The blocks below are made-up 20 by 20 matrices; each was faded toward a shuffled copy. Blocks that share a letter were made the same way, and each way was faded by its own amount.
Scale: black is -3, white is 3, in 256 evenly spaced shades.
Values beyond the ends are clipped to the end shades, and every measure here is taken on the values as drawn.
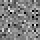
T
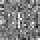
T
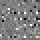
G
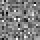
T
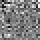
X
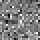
G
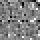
G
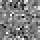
T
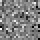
T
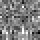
X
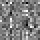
X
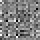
X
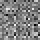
X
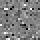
G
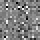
G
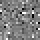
T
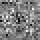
T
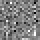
T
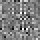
X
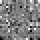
G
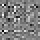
X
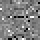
G
